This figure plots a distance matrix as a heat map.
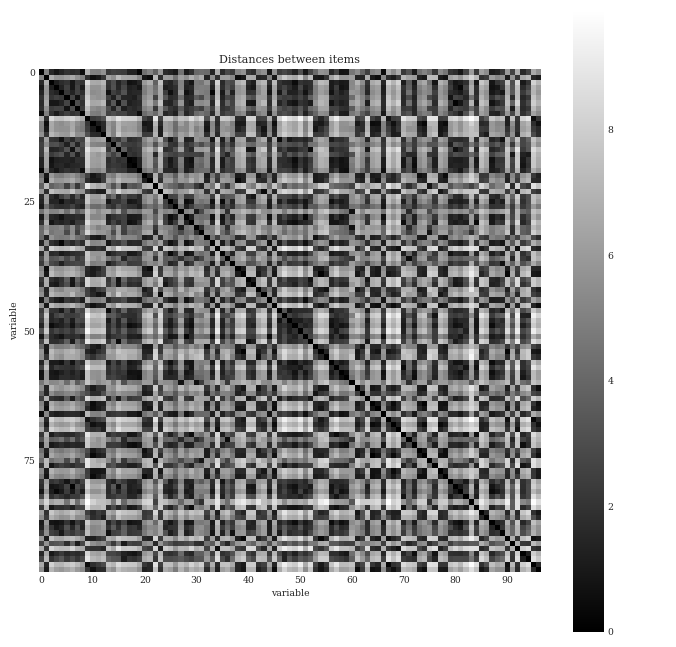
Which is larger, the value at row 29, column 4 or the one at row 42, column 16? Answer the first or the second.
the second
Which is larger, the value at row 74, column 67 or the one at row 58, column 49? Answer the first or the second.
the first
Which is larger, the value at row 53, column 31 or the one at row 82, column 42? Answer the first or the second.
the second
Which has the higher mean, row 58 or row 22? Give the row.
22
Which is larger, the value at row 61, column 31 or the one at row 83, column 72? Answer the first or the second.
the first
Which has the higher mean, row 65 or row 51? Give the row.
65
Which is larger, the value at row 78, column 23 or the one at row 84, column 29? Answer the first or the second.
the first
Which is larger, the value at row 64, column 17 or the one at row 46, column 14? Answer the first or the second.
the first
